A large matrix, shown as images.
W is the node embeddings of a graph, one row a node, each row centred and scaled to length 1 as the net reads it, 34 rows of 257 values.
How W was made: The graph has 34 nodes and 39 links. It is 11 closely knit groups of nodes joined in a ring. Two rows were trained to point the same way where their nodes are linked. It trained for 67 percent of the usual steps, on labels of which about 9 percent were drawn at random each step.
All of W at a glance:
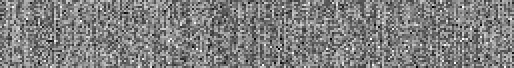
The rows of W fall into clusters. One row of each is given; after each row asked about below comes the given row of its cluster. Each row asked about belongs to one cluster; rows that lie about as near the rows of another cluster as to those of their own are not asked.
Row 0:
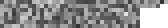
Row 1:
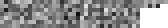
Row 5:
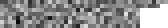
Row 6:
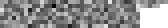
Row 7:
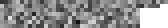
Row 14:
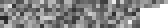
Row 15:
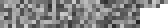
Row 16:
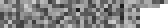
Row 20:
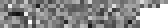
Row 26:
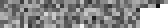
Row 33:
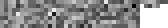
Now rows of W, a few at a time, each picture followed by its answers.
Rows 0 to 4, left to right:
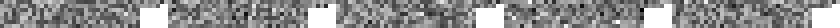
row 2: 7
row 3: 20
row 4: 7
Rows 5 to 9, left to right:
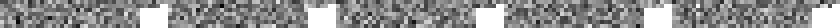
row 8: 20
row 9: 26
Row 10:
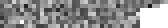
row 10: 14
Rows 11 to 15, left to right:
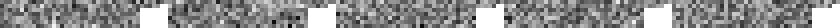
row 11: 14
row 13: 16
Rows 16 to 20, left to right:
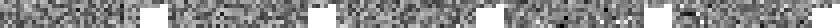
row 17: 33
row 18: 26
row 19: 14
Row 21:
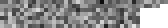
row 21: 33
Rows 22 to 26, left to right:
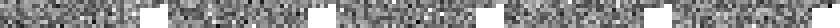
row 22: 16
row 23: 1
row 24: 5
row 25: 6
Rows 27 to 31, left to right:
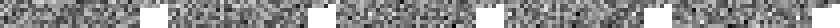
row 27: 0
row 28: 15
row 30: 15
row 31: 6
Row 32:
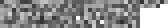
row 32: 0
